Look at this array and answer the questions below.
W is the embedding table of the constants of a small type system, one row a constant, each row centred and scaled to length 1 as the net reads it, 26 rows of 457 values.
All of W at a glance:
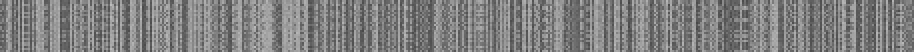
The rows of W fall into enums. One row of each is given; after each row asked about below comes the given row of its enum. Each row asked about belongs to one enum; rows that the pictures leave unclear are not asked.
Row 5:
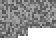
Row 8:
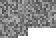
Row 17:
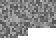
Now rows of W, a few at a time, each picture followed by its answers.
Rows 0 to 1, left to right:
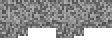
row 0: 5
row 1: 5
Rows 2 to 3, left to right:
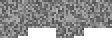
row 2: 8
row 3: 17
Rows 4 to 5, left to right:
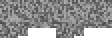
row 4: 17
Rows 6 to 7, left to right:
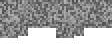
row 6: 8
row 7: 5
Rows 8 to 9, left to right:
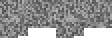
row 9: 17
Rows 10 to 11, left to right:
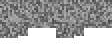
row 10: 17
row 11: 5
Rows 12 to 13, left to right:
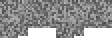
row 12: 8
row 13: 5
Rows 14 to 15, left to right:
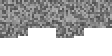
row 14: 5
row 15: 17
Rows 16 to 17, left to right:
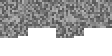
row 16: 8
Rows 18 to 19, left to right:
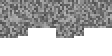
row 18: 17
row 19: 8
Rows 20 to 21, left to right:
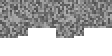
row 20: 17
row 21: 8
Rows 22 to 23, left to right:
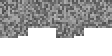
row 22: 8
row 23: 5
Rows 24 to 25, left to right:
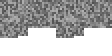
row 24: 8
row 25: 17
